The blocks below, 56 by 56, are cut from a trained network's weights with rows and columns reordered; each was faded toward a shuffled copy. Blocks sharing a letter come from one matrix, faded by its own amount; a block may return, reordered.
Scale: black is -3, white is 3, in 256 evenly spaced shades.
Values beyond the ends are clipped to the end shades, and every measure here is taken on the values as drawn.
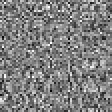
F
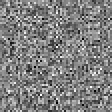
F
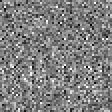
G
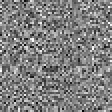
F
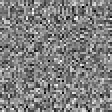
F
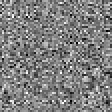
F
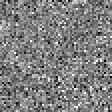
G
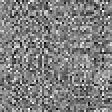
F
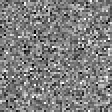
G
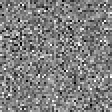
G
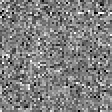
G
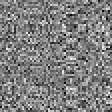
F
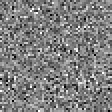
G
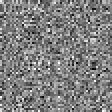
F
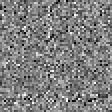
G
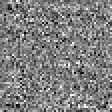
G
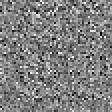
G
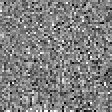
G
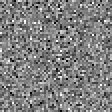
G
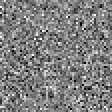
G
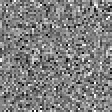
G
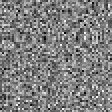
F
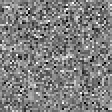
G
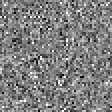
G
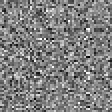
F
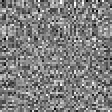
F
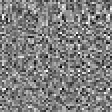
F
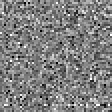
G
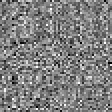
F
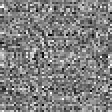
F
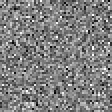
G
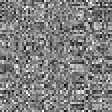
F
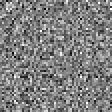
F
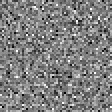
G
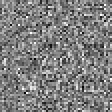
F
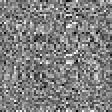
F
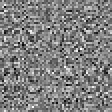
F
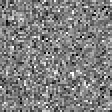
G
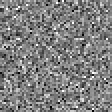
G
